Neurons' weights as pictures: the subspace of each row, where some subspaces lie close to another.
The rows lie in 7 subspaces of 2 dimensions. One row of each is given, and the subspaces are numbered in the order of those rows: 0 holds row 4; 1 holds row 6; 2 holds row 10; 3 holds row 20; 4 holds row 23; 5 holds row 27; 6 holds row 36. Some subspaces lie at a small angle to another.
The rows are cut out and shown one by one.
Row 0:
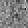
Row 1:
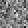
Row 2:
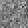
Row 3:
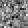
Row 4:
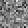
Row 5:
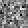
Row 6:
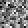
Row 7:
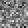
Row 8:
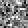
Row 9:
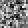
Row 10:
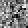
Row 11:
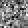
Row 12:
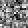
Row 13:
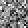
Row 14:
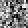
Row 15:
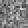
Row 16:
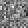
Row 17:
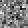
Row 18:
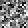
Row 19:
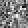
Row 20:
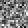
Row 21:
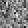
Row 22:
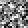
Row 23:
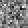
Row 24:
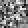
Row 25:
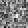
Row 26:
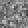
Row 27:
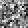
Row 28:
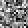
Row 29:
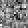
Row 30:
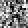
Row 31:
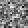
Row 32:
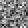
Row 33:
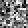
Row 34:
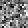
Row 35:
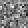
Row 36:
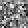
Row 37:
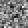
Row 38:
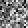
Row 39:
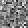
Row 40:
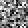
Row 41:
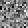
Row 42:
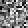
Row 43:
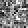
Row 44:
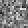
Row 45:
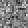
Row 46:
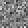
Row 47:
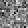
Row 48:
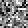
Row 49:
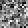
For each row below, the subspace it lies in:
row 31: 1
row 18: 6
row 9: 6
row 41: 0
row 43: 3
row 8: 5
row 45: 5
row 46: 0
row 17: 4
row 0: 2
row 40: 3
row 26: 3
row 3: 5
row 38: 2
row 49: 5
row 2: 5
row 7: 3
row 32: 3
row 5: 4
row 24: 6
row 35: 6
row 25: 1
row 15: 4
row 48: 5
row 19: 2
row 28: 0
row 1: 1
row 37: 1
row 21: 1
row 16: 0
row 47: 3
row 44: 4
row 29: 0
